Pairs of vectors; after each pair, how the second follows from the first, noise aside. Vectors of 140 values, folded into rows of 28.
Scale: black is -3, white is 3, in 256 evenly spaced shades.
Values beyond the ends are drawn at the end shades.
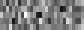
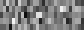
negated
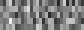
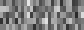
wrapped around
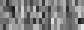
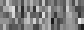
negated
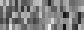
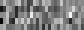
wrapped around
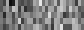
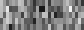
wrapped around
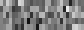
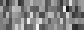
negated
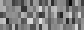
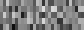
reversed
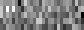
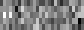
wrapped around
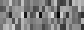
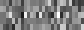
negated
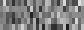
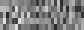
wrapped around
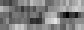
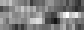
negated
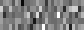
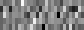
negated
